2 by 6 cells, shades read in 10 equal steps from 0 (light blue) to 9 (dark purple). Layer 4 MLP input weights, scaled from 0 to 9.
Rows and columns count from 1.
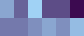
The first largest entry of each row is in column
6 1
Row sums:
28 17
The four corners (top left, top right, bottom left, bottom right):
2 9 4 1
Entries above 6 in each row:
1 0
